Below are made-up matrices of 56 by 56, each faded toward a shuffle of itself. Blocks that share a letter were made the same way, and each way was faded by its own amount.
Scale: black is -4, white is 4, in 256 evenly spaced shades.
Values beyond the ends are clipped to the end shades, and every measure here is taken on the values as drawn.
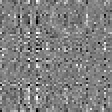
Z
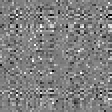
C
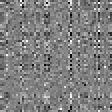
Z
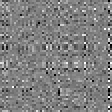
Z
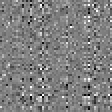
Z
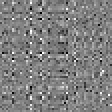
Z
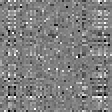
C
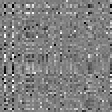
Z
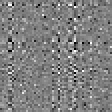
Z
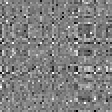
C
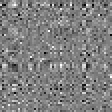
C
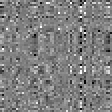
Z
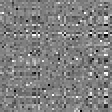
C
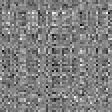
C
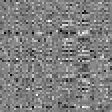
C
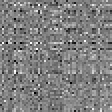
C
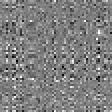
Z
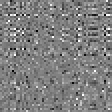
C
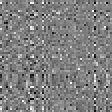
Z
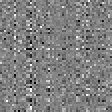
Z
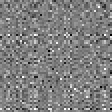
C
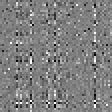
Z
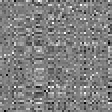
C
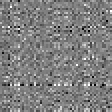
C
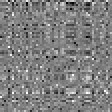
C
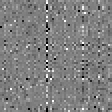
Z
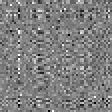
C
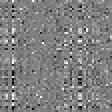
Z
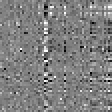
Z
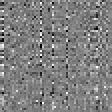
Z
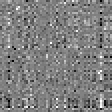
Z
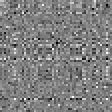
C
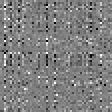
Z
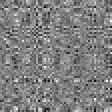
C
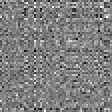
C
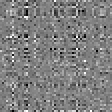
Z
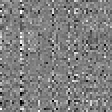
Z
